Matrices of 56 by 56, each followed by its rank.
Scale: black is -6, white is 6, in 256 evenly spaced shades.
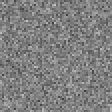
full rank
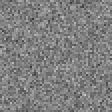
full rank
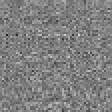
ten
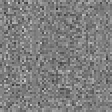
ten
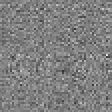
ten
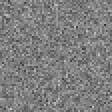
full rank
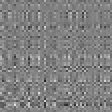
three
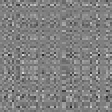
three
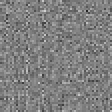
ten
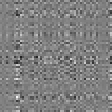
three
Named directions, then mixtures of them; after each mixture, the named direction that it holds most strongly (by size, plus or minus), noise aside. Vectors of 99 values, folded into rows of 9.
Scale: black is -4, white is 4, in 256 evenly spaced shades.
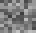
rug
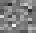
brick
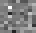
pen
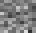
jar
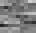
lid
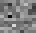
brick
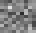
rug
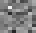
pen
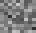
rug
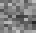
rug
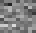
brick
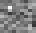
pen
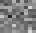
rug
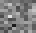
jar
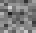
jar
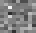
pen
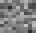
rug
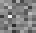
pen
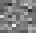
brick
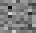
pen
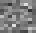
brick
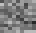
rug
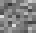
brick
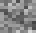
rug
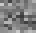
rug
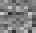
jar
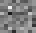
pen
